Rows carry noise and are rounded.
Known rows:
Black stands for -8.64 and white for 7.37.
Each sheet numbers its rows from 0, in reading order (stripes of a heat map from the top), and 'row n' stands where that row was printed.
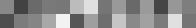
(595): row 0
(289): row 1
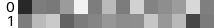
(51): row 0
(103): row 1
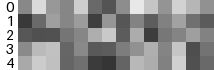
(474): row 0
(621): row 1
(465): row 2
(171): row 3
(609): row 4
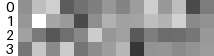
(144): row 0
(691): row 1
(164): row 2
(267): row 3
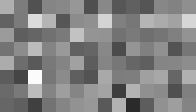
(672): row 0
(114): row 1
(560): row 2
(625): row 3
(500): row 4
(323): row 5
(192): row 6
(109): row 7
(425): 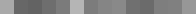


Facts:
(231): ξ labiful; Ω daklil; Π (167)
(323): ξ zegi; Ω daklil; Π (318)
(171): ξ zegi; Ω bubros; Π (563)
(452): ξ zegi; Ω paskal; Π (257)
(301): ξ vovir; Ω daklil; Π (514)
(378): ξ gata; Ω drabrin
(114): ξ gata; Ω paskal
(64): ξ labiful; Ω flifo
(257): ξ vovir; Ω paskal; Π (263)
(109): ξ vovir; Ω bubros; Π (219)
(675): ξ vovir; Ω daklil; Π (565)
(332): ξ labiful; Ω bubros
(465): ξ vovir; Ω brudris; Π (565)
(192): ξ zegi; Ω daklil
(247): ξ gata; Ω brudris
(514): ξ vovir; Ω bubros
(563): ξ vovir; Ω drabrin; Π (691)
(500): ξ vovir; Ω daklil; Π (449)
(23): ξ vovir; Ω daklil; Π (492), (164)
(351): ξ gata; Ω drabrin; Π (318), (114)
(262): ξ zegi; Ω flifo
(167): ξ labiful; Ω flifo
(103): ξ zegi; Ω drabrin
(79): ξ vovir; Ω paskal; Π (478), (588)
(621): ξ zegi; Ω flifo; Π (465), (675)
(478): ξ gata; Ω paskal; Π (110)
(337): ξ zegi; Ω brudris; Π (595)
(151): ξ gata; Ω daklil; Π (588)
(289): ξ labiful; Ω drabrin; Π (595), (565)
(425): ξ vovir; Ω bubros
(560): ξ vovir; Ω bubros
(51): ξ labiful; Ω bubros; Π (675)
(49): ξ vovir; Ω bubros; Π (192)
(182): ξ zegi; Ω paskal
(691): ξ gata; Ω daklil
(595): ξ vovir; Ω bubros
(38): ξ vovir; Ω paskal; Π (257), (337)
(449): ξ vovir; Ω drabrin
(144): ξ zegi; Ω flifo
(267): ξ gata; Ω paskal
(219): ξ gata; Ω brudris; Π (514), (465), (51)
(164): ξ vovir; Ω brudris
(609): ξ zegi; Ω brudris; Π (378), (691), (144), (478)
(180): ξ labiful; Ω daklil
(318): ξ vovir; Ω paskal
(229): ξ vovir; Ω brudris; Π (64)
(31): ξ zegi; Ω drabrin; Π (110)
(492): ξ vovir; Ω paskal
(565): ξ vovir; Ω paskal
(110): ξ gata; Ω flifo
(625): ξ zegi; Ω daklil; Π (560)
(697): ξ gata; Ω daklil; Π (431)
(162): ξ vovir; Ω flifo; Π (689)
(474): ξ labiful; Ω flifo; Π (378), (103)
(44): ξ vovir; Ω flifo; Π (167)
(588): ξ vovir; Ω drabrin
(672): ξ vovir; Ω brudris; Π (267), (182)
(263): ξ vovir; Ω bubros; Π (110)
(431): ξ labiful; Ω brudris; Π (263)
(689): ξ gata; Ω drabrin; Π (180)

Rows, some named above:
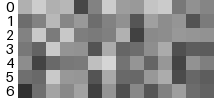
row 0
(110)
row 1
(262)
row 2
(689)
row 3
(337)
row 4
(595)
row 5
(337)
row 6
(621)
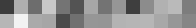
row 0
(219)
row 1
(478)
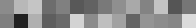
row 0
(171)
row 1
(318)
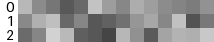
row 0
(588)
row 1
(171)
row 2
(351)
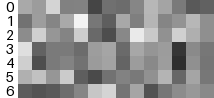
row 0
(31)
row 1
(231)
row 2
(474)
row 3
(263)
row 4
(257)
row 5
(697)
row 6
(514)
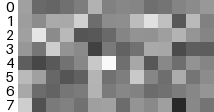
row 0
(425)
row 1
(431)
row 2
(151)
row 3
(452)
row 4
(565)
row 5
(563)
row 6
(425)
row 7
(257)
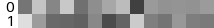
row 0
(267)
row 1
(79)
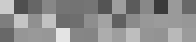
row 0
(38)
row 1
(247)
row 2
(332)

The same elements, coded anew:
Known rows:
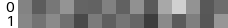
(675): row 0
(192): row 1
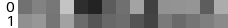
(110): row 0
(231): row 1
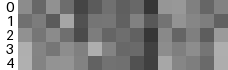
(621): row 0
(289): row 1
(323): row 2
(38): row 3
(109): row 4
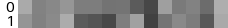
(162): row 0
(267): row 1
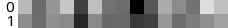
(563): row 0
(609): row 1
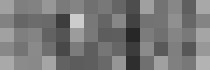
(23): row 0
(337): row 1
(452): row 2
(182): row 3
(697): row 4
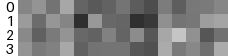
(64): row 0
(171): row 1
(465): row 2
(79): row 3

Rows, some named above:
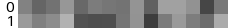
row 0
(565)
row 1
(151)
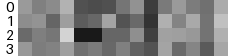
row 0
(151)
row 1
(263)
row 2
(478)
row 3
(588)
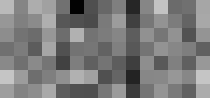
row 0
(219)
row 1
(247)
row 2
(595)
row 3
(289)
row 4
(144)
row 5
(257)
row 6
(351)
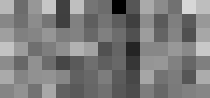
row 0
(563)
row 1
(144)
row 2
(318)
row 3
(257)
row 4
(621)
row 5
(514)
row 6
(332)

